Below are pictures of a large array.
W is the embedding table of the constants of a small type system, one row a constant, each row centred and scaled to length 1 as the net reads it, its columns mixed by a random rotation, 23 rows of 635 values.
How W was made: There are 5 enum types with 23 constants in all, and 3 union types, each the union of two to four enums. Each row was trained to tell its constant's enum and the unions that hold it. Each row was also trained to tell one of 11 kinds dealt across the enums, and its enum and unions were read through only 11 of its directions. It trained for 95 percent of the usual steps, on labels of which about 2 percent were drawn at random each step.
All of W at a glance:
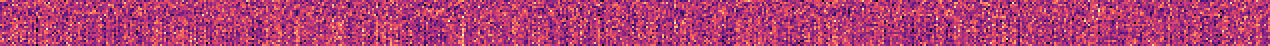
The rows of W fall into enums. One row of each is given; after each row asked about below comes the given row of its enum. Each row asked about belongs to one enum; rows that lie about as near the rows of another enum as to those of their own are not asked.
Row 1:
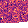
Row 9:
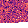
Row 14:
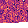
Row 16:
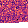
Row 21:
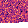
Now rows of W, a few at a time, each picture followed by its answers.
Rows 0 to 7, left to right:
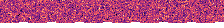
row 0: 14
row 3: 16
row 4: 1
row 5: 1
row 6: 1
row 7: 1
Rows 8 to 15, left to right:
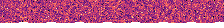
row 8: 14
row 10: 21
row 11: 16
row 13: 16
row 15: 21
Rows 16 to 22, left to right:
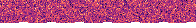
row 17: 21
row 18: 14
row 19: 16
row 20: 14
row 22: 14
